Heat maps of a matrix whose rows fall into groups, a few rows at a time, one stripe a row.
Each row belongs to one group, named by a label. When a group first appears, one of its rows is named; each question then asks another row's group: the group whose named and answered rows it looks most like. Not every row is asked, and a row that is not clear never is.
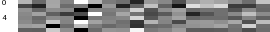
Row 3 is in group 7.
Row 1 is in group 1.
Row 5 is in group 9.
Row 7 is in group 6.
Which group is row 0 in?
9
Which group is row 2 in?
6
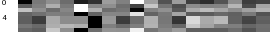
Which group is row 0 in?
6
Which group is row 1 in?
9
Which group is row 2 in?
9
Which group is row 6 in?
1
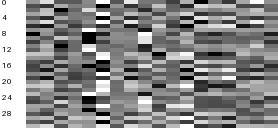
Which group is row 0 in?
7
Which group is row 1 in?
1
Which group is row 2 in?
9
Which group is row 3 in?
7
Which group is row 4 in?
1
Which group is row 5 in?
7
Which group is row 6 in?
1
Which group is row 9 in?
6
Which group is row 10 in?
6
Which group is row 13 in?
7
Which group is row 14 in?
7
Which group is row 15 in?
1
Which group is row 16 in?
6
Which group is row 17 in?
1
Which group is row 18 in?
7
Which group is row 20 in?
7
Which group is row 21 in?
7
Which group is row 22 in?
7
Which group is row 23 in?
9
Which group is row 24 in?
6
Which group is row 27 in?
6
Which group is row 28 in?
1
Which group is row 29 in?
7
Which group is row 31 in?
7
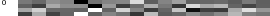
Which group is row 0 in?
6
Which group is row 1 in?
1
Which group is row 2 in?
7
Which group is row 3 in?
9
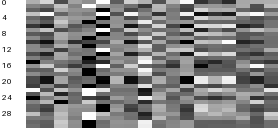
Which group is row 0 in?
7
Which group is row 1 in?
9
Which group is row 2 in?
1
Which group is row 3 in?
7
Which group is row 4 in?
1
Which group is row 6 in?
1
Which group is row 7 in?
7
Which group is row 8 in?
1
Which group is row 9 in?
6
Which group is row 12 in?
7
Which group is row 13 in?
1
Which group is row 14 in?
6
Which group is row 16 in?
7
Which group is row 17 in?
6
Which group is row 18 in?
6
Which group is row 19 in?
1
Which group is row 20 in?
1
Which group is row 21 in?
6
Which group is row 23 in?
9
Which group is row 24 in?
6
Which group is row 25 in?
9
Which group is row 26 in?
1
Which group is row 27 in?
1
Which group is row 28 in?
9
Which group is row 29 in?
9
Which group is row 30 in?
6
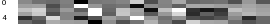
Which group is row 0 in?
6
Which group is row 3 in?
7
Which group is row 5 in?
1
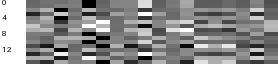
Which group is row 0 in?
6
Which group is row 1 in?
6
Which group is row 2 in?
9
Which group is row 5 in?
7
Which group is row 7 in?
7
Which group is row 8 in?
6
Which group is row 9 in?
1
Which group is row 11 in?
1
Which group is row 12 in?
9
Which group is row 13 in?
6
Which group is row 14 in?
9
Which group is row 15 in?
1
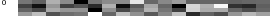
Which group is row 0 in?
6
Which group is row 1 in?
1
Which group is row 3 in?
7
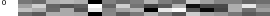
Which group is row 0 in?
1
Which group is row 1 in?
7
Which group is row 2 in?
7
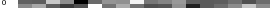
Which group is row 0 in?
6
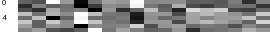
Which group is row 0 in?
6
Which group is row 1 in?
6
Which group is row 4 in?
9
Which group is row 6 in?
6
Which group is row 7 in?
7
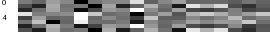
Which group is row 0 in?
6
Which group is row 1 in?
1
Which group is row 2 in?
6
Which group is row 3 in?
9
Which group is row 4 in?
9
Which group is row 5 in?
9
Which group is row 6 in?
6
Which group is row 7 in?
1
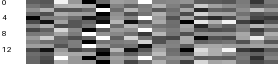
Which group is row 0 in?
6
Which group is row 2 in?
7
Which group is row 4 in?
6
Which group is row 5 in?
1
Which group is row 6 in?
7
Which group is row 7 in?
6
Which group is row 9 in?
7
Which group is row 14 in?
6
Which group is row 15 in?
1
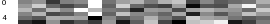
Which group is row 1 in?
7
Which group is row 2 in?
9
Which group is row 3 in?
7
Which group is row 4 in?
1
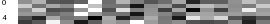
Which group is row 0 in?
7
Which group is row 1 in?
9
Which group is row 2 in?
7
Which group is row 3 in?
9
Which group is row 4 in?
1
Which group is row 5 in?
6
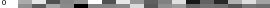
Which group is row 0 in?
7
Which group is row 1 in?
6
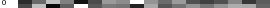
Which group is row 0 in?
6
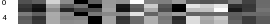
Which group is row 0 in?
6
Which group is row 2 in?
1
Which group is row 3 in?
6
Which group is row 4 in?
1
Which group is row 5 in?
1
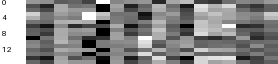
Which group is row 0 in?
7
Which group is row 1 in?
1
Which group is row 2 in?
1
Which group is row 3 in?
9
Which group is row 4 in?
9
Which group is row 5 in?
1
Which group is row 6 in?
1
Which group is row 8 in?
1
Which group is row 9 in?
6
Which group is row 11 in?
6
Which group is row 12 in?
1
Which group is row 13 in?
6
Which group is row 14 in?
1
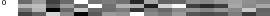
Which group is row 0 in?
9
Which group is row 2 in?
9
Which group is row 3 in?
6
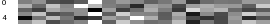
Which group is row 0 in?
7
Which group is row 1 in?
9
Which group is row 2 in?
1
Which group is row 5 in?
7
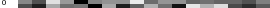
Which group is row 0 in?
6
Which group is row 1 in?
1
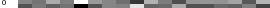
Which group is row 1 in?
6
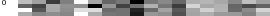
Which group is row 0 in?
9
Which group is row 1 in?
1
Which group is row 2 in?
9
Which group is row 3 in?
9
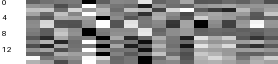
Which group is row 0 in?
6
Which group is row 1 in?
9
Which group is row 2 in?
7
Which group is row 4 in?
1
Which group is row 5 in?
7
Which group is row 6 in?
7
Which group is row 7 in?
6
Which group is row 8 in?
6
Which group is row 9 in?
1
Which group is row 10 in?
9
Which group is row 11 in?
1
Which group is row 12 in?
9
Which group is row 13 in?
1
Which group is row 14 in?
9
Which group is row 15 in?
9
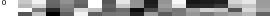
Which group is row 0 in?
7
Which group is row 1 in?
7
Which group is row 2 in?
9
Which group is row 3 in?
9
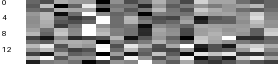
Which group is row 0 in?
1
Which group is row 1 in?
9
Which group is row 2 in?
1
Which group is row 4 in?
7
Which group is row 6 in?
9
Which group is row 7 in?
9
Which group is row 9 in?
1
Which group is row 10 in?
1
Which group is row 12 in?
7
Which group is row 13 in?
1
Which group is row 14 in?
7
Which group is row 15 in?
6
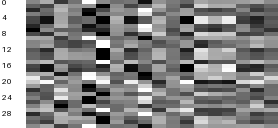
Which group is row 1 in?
1
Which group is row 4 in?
1
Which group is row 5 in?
1
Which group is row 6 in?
6
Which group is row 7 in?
6
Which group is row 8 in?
1
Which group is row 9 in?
9
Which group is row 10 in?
7
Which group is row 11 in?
7
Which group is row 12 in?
1
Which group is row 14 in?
1
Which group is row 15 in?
7
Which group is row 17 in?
1
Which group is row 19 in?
9
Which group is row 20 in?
7
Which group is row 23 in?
1
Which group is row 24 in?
6
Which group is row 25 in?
6
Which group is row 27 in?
7
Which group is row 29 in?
1
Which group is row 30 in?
1
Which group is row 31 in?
9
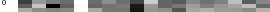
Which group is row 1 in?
9
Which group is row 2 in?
9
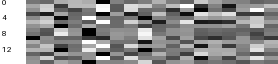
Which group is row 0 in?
1
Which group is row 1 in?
7
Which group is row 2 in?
7
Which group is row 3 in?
1
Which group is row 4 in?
9
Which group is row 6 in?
9
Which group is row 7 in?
6
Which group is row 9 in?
6
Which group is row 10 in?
9
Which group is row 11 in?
7
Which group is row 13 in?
1
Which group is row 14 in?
7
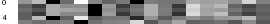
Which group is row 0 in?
9
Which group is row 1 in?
1
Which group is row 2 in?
1
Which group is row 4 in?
9
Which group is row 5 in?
6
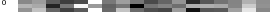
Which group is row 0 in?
7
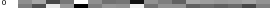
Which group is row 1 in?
6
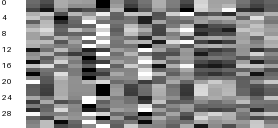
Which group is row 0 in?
1
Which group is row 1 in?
1
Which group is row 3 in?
7
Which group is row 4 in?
9
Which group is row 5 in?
9
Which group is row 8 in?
7
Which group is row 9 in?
9
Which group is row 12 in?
6
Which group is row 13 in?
7
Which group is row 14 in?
6
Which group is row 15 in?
6
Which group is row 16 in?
7
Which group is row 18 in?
6
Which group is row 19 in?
6
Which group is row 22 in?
1
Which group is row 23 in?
1
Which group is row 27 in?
6
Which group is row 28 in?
9
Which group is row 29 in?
1
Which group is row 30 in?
9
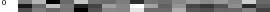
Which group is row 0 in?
9
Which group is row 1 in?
6
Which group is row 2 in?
6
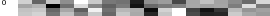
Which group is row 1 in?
9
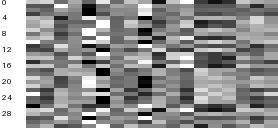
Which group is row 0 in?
7
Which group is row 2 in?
6
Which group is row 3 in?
6
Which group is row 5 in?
7
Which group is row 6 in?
7
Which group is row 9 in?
7
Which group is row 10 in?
9
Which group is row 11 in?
6
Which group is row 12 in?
1
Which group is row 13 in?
7
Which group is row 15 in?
6
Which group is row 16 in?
7
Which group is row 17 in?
1
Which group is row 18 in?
1
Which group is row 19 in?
9
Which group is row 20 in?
9
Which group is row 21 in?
9
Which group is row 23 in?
9
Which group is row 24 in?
1
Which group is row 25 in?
1
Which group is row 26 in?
6
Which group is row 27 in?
7
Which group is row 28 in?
9
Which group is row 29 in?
6
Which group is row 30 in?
9
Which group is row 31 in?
7
